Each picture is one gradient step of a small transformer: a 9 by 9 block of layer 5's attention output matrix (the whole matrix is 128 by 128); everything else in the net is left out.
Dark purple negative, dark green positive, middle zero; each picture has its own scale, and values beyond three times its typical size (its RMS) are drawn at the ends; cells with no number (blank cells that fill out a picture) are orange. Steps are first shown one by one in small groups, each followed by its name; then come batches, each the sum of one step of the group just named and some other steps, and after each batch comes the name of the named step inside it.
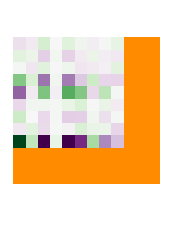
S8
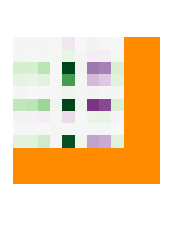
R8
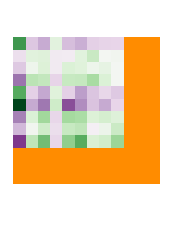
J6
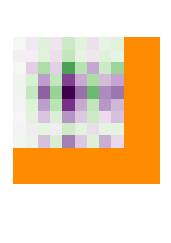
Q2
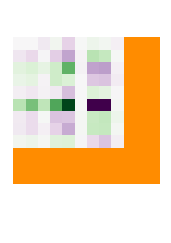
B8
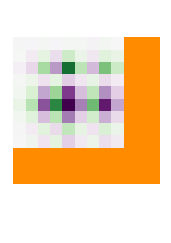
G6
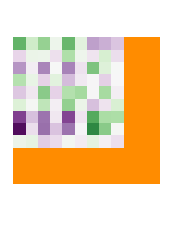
S8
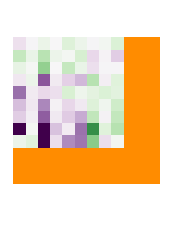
S8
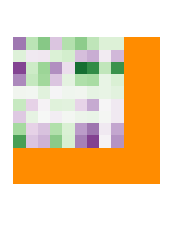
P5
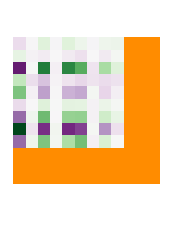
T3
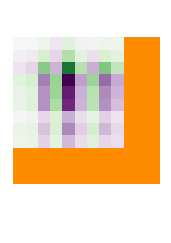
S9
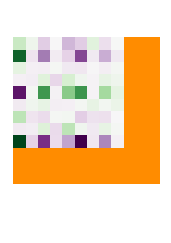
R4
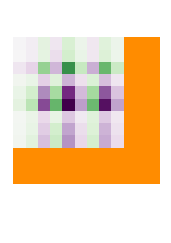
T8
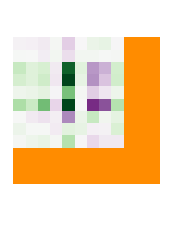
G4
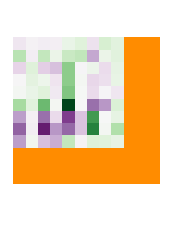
G4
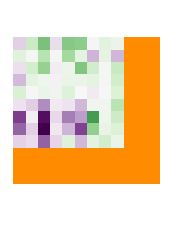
P5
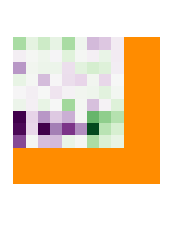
T3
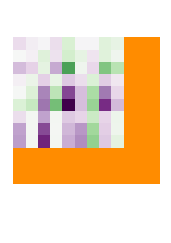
T8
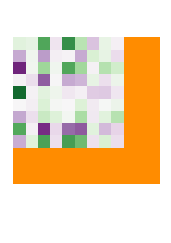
T3
